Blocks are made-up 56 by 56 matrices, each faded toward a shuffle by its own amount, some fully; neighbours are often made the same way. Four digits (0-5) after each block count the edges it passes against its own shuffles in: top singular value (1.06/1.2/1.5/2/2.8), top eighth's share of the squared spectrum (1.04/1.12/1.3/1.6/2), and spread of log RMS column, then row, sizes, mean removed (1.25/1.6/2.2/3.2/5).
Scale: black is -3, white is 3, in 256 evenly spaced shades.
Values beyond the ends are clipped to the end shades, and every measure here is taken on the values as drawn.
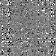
2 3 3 3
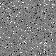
0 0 0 0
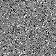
2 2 0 0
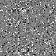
3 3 1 1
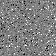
1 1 0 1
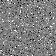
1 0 0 0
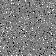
0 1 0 0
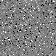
1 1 0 0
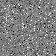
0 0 0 0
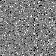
3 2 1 0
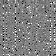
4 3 2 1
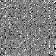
4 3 2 1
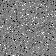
0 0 0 0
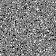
2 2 0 0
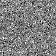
2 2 0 0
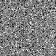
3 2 0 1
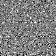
1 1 0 2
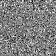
0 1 0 2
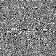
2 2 0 3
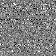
1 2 0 3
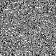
0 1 0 2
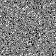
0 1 0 1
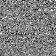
1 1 0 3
